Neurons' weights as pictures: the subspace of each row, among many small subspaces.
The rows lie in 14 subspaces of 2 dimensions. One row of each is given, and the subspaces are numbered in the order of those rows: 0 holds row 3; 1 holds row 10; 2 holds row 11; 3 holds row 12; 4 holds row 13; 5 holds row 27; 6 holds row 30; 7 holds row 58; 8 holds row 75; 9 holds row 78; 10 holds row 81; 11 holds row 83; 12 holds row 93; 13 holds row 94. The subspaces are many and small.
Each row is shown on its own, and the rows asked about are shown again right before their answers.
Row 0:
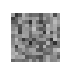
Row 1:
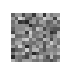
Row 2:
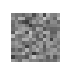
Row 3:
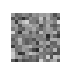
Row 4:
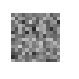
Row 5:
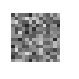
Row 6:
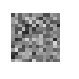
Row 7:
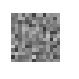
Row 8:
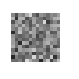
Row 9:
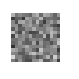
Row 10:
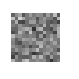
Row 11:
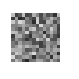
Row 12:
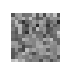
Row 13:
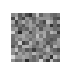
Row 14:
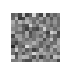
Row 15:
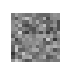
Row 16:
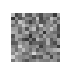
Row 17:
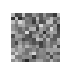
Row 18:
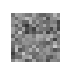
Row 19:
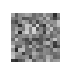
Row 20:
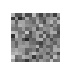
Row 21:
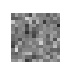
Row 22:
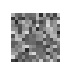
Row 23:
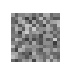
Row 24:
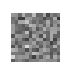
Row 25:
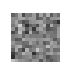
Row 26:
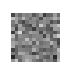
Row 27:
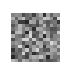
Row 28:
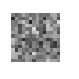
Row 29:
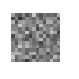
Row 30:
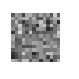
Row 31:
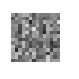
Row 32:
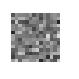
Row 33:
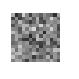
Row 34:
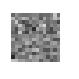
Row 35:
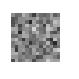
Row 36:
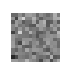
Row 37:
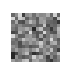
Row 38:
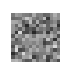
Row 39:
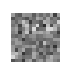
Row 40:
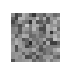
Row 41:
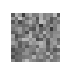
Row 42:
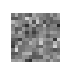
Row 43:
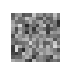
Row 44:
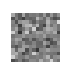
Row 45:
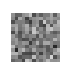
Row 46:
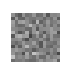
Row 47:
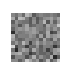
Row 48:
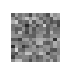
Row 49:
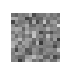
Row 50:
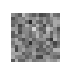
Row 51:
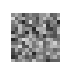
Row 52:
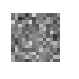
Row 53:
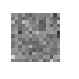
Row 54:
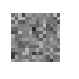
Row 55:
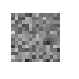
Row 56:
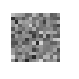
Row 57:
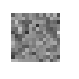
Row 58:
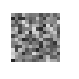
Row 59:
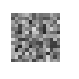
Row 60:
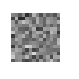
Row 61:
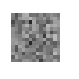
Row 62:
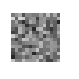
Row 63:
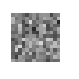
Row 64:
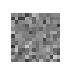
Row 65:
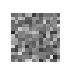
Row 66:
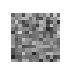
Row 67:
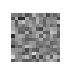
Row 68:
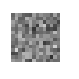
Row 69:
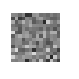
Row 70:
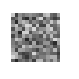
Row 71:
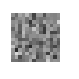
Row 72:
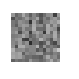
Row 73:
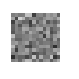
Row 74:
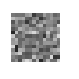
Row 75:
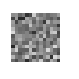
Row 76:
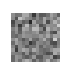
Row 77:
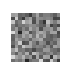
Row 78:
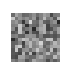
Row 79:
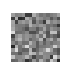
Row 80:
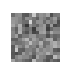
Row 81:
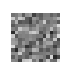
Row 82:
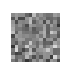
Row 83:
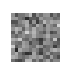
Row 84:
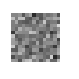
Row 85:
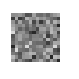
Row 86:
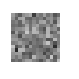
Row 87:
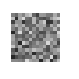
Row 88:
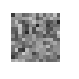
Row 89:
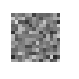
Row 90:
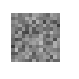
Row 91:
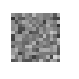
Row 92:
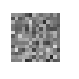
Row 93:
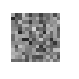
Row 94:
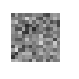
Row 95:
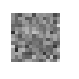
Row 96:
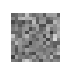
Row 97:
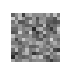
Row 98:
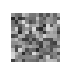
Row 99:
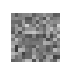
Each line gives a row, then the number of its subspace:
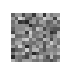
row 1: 5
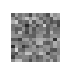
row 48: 11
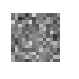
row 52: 12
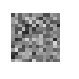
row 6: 13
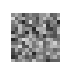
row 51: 9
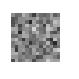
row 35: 1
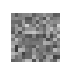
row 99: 0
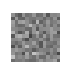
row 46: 9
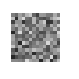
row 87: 4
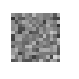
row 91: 10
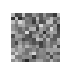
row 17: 2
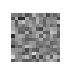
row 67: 7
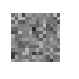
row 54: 1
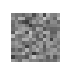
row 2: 5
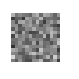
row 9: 13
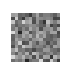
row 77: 4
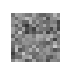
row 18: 0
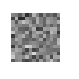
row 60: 7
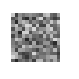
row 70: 13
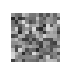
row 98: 7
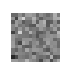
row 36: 4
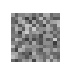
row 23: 13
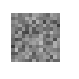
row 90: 13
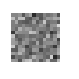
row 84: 10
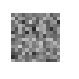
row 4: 9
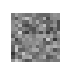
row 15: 0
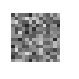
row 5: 11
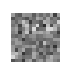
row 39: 6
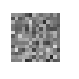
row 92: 6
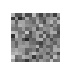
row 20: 12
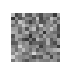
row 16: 2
